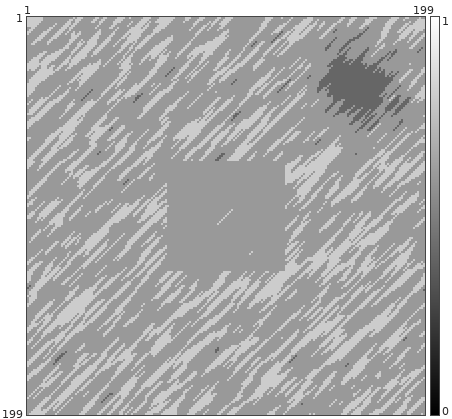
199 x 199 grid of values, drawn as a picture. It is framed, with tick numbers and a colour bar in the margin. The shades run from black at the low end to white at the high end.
Dips: one, in the top right. Ninth with the lowest average: top right. Mirror symmetry: none. Odd patch: calmer, in the centre.
